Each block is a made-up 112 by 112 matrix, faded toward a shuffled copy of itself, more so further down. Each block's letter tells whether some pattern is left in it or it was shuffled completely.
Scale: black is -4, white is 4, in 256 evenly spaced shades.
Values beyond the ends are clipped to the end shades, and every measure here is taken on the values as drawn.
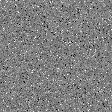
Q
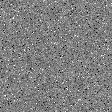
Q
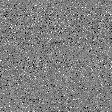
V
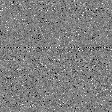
V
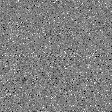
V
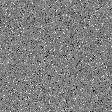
Q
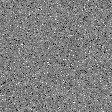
Q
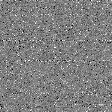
V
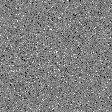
Q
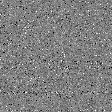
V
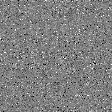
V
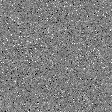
Q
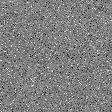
Q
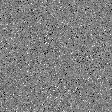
Q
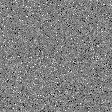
Q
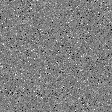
Q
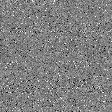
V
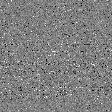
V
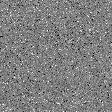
Q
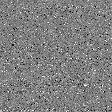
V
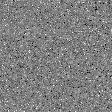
Q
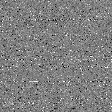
V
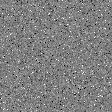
Q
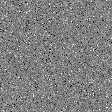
Q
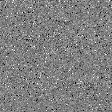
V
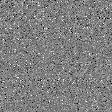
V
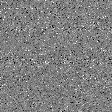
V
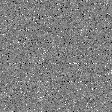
V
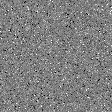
Q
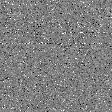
V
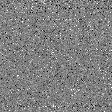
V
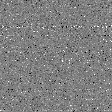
V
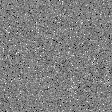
Q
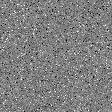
Q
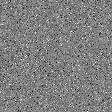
Q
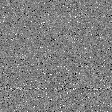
V
